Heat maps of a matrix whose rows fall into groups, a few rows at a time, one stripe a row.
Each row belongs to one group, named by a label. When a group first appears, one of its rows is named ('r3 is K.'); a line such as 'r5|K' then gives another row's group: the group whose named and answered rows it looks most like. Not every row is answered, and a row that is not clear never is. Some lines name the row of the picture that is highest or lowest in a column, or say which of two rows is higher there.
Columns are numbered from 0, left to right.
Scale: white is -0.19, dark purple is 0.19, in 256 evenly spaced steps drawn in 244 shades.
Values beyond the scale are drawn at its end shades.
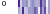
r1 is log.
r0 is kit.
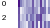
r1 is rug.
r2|kit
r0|kit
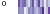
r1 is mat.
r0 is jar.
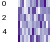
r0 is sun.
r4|rug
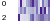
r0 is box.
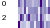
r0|kit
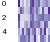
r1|box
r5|log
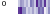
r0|sun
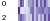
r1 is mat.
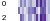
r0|sun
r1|rug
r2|sun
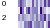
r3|box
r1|log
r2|sun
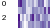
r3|mat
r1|sun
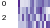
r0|mat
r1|kit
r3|box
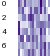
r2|box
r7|rug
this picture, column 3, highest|0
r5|log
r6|sun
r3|mat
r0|kit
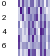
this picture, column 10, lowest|4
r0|jar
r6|kit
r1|log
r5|rug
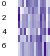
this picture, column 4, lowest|4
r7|sun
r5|kit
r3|kit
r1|rug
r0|log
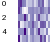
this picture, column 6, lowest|0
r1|mat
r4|jar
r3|rug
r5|kit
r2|jar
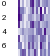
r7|log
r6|rug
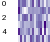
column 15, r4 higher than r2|Yes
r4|kit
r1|mat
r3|sun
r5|box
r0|jar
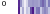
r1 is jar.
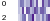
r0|box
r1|log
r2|box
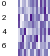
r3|rug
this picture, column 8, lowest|7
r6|log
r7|jar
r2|jar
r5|log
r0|rug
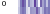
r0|log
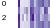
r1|jar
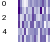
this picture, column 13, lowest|3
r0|mat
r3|jar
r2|rug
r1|kit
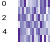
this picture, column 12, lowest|5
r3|log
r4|jar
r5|kit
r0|sun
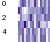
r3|jar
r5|log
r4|log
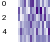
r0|box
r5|box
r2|rug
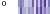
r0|sun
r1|sun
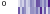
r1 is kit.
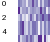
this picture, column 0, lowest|2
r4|log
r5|kit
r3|log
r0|rug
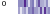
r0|jar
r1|rug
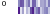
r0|log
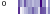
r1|rug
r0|kit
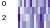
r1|rug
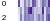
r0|rug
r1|box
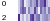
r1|log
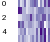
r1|mat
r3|mat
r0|rug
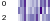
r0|sun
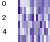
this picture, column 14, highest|4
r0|mat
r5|jar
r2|box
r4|jar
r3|kit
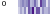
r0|log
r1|box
